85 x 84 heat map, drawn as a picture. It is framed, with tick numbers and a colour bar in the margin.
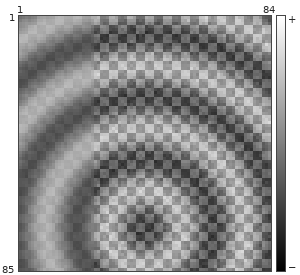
The ninth with the highest average is the bottom middle. A vertical seam about 30% of the way across splits the table, and the left part is calmer. There is no overall slope. Concentric rings centre on the bottom middle.
